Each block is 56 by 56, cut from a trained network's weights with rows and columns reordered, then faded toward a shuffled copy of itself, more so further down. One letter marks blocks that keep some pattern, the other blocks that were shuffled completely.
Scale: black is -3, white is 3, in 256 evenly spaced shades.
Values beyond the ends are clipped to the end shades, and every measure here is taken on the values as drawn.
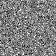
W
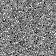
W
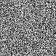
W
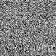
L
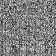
L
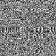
L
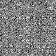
L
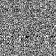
L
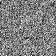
L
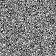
W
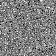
W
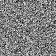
W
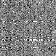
L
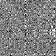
L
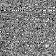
L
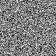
W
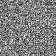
L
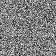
W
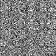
L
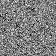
W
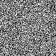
W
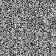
L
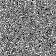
W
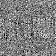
L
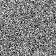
W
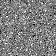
W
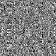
L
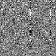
L
